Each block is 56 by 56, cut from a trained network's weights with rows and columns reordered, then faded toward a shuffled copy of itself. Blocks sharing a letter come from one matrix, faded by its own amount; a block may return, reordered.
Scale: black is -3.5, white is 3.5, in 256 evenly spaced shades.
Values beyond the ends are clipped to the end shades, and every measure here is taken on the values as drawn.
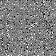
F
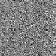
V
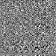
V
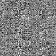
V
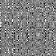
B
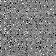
F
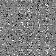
F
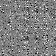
F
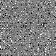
F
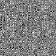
V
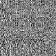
V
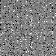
F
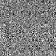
B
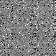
F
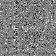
F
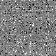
F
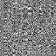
V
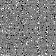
F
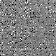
F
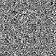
B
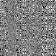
B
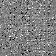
F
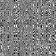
B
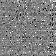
F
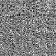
V
